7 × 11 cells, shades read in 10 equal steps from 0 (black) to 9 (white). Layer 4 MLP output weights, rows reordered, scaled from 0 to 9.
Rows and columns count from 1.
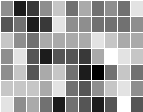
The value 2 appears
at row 1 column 3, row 2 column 4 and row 4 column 7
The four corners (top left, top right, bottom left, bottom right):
5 8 8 3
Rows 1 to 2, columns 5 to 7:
7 4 6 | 8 5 5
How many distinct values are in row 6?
6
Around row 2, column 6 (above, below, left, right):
4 6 8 5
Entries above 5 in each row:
3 1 9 5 4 7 3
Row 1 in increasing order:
1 2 4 4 4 5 5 5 6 7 8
